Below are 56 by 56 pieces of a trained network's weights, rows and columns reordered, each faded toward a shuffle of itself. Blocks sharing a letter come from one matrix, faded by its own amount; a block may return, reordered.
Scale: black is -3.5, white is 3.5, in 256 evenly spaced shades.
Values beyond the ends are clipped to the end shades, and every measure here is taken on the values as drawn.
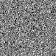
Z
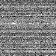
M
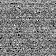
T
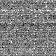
T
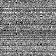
M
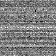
M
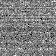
T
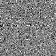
Z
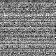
M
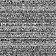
M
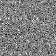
Z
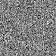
Z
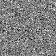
Z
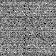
T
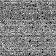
T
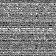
M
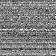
M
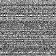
M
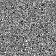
Z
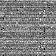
M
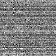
M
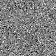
Z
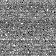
T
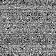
T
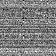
M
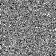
Z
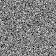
Z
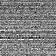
M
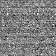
T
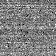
T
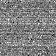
T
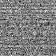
T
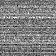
M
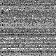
M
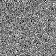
Z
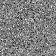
Z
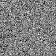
Z
